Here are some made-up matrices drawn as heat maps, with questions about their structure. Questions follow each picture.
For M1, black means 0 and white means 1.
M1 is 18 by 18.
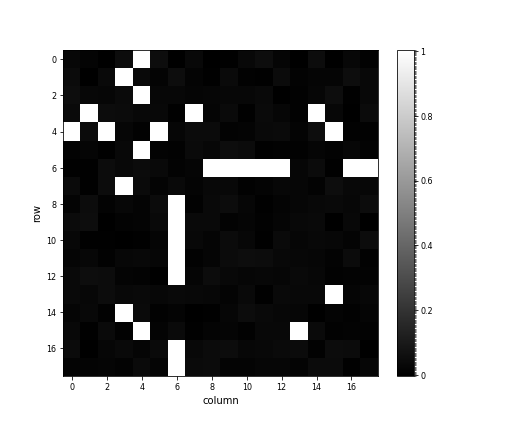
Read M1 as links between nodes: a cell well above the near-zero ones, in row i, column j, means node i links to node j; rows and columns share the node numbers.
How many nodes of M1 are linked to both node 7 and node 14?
1
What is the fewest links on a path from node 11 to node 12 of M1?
2
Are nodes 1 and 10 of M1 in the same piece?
no
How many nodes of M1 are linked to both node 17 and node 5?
0
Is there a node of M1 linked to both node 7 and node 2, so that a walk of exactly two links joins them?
no
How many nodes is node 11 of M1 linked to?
1
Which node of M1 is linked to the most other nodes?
node 6
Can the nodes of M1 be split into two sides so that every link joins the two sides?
yes
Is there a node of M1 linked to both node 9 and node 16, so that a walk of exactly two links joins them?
yes
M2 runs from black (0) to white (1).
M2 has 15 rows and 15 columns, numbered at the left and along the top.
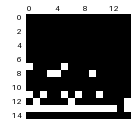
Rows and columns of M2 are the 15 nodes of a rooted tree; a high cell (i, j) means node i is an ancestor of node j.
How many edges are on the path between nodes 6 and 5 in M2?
5
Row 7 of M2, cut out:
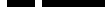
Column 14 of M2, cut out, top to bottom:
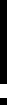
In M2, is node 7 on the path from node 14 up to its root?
no
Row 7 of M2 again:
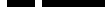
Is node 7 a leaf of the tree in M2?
no
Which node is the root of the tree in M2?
13
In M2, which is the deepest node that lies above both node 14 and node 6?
12
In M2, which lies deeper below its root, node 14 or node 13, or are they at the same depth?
node 14
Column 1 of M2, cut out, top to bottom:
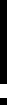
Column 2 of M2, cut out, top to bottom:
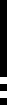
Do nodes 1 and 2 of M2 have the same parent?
no
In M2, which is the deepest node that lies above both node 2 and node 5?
11
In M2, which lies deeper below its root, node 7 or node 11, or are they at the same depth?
node 7
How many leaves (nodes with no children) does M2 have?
10
